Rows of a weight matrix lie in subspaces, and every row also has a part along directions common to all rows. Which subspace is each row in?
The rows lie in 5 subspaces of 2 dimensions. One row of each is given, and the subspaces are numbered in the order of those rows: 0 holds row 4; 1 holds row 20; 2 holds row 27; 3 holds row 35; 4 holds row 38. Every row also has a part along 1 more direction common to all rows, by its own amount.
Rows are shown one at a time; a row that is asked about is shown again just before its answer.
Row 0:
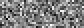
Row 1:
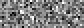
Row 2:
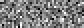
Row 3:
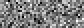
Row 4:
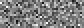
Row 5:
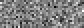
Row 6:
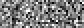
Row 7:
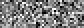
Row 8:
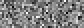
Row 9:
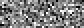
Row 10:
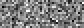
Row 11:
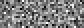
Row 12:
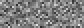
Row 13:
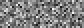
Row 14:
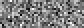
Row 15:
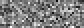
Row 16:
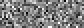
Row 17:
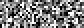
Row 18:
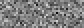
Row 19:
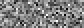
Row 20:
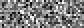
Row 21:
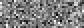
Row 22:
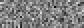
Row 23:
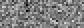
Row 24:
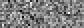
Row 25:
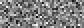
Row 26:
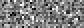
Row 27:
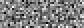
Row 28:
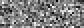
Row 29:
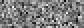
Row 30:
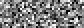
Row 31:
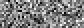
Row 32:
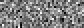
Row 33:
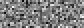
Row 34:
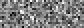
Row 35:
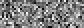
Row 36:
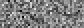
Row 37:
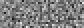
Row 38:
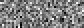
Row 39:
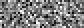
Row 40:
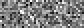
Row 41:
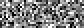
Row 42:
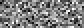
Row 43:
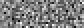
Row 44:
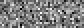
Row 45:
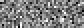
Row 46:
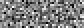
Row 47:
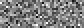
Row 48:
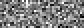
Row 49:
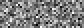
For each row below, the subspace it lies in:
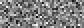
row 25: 0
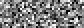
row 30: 0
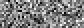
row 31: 1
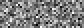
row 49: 0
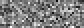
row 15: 3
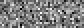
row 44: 4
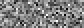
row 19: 0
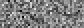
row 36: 1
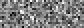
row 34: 1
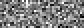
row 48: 2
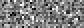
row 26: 1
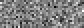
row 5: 4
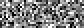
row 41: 3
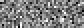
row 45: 4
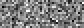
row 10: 2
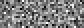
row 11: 2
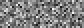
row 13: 0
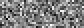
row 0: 3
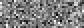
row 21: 4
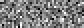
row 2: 4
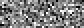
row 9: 3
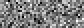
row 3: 1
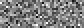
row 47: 0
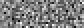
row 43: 2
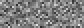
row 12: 0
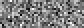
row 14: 4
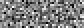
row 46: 2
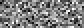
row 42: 0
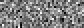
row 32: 4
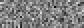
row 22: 4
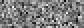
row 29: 3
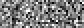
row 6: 2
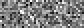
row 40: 1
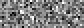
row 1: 1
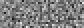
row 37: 2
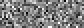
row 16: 3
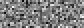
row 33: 2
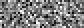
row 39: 1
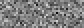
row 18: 0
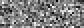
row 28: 3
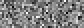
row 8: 3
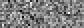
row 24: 1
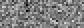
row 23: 2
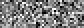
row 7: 1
